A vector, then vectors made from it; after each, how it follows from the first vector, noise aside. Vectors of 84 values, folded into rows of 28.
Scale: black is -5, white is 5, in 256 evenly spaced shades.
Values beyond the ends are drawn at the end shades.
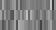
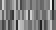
scaled up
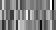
scaled up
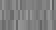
shrunk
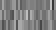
copied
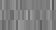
shrunk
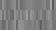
shrunk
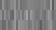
shrunk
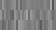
shrunk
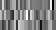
scaled up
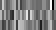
scaled up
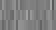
shrunk
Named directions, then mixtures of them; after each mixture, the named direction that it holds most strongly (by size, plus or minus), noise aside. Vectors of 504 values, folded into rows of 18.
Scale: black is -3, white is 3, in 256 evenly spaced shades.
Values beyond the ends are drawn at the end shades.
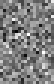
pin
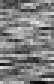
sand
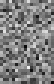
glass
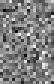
pin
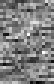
sand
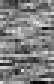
sand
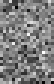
glass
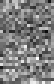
glass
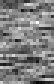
sand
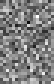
glass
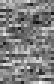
sand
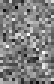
pin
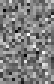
pin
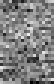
sand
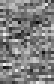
sand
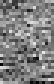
sand
